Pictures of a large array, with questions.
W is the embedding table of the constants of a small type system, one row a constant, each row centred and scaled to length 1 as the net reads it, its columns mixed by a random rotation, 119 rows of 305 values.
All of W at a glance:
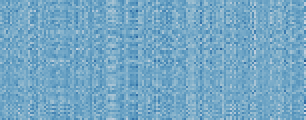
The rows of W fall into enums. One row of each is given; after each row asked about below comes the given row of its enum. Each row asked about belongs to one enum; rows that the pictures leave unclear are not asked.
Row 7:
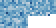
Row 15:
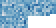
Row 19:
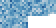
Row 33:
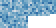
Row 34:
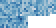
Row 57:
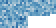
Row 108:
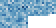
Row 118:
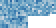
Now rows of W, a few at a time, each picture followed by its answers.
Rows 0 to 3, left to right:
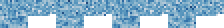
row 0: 118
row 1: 7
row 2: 118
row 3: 108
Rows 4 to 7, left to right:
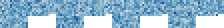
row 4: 19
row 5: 34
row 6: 33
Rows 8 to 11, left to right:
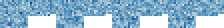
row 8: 7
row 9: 118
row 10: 57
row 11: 57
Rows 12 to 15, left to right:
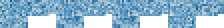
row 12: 19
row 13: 118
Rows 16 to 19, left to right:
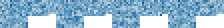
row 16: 19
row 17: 118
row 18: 7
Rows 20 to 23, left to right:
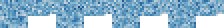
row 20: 118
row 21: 108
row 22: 19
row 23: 19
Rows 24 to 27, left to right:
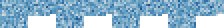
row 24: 15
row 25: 57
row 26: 15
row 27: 19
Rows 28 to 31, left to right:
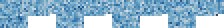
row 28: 34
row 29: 108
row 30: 33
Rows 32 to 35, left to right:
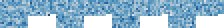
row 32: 7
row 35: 15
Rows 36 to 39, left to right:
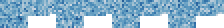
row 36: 34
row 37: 57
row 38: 19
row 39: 19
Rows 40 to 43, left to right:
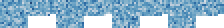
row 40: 7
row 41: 19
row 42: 57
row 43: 15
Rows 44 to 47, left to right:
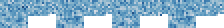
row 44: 108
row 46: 7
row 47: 118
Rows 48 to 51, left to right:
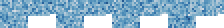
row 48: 33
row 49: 33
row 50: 19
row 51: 34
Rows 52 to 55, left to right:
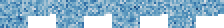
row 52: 34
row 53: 19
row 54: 108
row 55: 15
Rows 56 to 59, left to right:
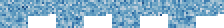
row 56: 108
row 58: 7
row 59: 118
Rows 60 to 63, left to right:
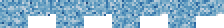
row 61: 7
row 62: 19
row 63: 19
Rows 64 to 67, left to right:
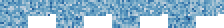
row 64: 7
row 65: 57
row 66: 118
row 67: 34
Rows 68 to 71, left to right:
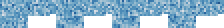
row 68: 15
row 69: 118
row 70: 118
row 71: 33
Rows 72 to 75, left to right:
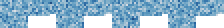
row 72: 33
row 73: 19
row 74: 57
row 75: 19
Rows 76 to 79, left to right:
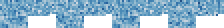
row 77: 33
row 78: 118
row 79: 7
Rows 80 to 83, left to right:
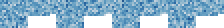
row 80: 57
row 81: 19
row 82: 19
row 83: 57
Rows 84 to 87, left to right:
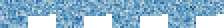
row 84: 118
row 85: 57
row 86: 33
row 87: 108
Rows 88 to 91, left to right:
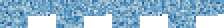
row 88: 7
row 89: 118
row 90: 7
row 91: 33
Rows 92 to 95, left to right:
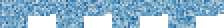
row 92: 15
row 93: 19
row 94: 57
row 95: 118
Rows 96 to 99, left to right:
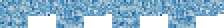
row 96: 7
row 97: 118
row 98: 7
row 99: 118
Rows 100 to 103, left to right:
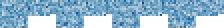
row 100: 15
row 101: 7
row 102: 7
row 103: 57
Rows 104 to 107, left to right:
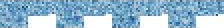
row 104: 108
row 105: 118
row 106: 34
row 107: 7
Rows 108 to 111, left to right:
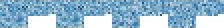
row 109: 108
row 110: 7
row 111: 15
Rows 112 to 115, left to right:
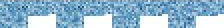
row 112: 108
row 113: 108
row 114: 15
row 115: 57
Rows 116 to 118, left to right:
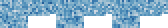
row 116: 33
